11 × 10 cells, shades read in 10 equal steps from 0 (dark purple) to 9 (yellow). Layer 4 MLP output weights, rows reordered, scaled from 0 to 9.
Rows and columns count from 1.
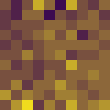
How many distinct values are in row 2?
5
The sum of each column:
34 32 42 38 40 39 50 37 41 42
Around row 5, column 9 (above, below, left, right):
3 3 4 3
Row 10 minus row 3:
4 0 2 1 -1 1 2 0 -1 1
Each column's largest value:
6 6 9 7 5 6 7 4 5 6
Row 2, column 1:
2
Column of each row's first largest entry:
4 3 5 5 5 3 7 9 6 1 3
